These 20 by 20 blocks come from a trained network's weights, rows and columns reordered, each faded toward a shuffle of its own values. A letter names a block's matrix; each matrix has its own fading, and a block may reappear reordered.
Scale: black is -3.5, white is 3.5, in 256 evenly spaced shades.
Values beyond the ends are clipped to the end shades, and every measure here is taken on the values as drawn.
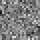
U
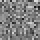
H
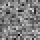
U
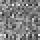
H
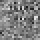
H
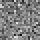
U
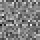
H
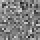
U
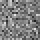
U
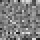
H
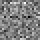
H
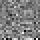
H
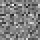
H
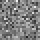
U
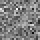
U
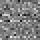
H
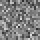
U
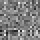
H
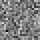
U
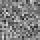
U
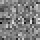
H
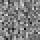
H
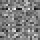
H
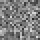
H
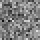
H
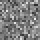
U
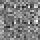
H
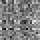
H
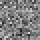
U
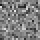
H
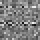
H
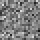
U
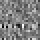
H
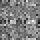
H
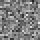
U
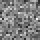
U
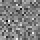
U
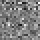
H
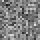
H
